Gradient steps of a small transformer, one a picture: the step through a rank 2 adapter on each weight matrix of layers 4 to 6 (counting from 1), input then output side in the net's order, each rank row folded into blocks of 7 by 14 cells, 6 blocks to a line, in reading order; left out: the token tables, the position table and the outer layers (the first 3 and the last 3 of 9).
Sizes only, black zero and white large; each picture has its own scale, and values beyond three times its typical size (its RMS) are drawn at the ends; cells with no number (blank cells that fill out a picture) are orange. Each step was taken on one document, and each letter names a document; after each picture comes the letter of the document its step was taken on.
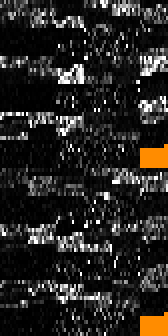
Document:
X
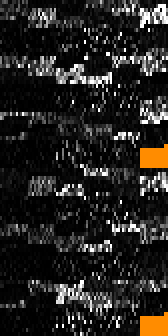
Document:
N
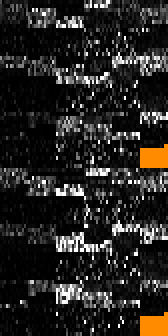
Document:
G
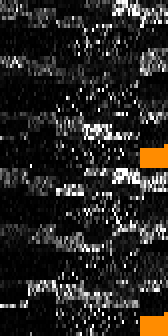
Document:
G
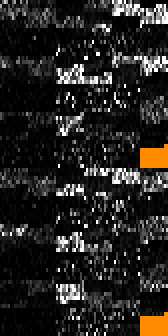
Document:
X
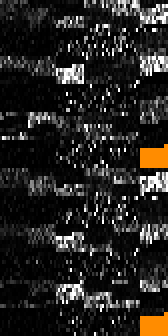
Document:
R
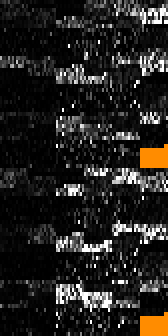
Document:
G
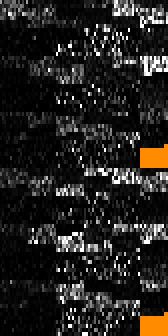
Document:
X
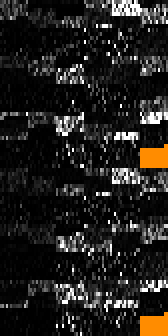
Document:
N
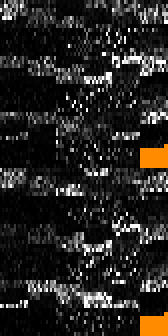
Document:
G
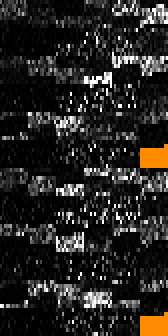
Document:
R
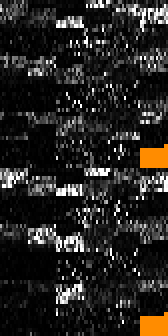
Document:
G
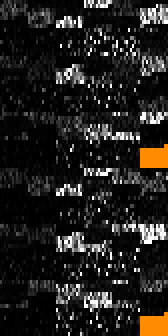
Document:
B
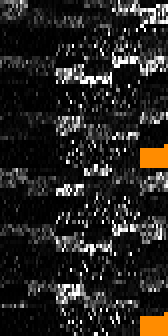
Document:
R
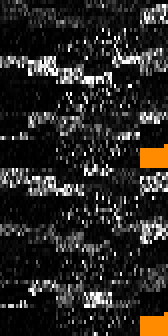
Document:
R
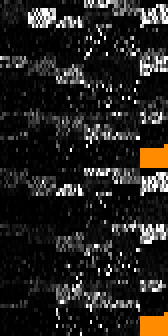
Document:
B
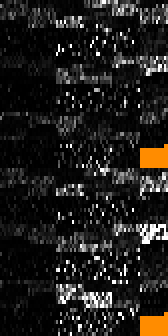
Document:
X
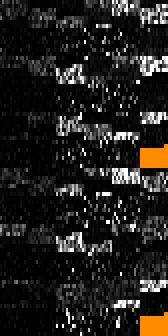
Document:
N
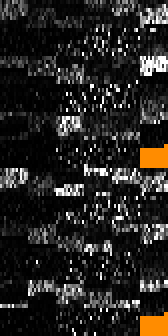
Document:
R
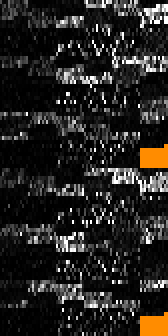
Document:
X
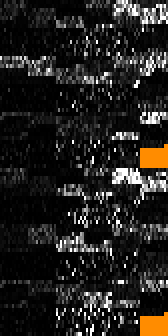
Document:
G
